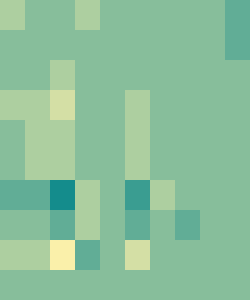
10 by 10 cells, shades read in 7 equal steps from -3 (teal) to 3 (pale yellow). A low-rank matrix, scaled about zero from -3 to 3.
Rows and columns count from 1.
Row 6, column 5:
0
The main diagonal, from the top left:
1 0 1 0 0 1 1 -1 0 0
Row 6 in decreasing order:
1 1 1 0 0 0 0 0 0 0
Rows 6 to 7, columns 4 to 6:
0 0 1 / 1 0 -2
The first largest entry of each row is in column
1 1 3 3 2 2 4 4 3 1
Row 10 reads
0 0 0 0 0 0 0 0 0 0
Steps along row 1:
down same up down same same same same down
